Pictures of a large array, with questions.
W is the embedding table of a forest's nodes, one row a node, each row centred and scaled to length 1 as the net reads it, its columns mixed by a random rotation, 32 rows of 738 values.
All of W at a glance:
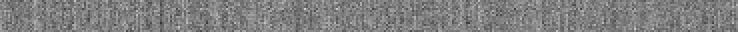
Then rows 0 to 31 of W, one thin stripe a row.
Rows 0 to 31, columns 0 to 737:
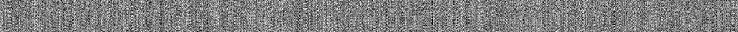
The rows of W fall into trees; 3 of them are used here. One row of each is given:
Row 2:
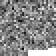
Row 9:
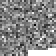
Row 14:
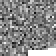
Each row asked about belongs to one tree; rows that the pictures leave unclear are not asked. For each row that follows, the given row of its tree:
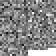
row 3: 9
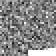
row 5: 14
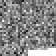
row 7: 2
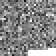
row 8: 9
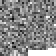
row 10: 14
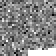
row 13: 2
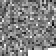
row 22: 2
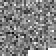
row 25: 9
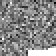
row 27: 2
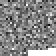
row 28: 9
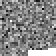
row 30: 14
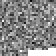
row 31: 2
